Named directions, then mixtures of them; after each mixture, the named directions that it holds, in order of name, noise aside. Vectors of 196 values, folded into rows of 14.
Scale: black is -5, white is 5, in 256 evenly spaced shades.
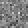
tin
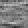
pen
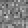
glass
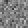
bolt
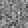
tin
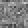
bolt, pen, tin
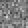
glass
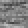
pen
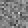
bolt, glass, tin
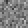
bolt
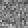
bolt, glass, pen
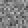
bolt, tin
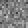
glass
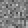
bolt, glass, tin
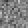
bolt, glass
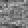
glass, pen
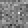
pen, tin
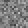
bolt, glass, tin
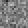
bolt, glass, pen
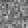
glass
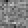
bolt, glass, pen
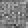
glass, pen, tin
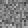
bolt, glass, pen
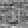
pen, tin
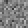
bolt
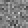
bolt, glass, tin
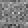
pen, tin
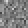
bolt
